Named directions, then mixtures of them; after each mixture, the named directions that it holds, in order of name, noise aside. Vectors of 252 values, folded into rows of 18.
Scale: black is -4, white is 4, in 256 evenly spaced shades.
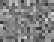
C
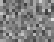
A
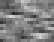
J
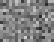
C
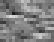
J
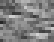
J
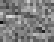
A, C, J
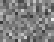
A, C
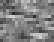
J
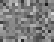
C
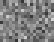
A, C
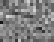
A, C, J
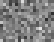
C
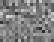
A, C, J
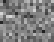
A, C, J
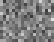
A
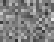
A, C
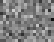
A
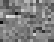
A, C, J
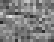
A, C, J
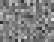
A, C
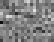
A, C, J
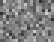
A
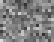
A, C, J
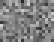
C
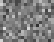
A, C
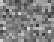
A, C, J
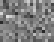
A, C, J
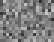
A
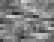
J
